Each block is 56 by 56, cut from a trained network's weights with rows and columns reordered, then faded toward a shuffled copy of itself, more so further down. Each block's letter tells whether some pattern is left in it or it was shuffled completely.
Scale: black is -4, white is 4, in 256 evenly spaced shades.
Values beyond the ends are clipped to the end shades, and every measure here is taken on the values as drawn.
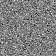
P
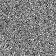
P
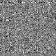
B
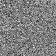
P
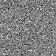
P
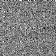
B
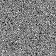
P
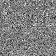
P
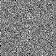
B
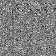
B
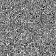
B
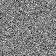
P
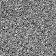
P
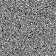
P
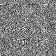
B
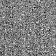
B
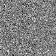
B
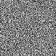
B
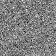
P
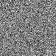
P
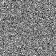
B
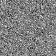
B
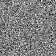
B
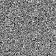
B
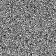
P
